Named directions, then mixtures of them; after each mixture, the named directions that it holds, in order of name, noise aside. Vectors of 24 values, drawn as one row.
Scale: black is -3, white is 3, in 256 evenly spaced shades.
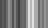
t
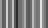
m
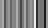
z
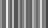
m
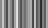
m, z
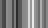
m, t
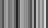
m, z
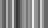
m, t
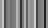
z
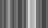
t, z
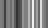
m, t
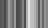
t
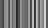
m, t, z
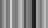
m, t, z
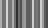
m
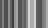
m, t, z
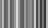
m, z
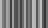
m, z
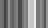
t, z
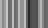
m, t
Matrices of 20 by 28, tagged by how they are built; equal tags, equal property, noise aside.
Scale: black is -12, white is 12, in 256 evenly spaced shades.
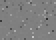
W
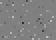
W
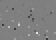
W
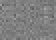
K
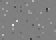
W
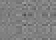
K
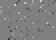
W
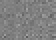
K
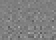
K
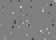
W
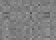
K
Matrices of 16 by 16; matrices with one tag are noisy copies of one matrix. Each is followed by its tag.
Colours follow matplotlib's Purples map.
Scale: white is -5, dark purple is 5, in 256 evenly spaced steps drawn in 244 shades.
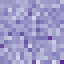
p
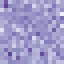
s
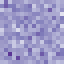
s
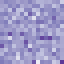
p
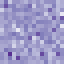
s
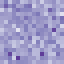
s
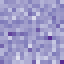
p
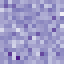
s
